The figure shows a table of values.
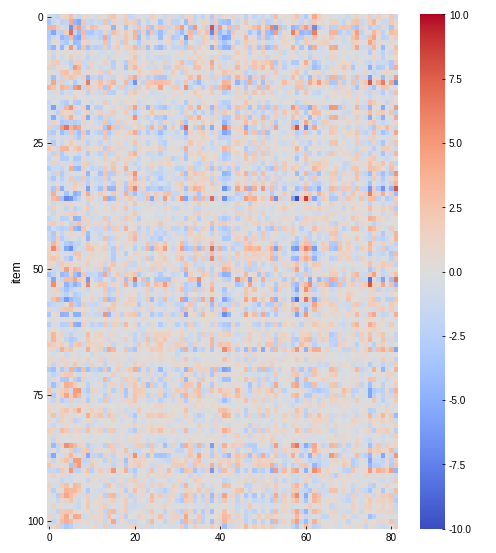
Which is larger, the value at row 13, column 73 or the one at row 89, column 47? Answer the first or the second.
the first
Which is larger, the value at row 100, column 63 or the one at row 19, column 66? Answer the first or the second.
the first
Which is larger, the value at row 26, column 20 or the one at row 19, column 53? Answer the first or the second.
the second
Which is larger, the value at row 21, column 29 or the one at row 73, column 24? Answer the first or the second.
the second
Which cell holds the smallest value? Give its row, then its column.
36, 58
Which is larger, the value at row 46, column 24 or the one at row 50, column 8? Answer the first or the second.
the second
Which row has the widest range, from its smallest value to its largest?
36
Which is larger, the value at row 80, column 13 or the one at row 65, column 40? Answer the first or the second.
the second
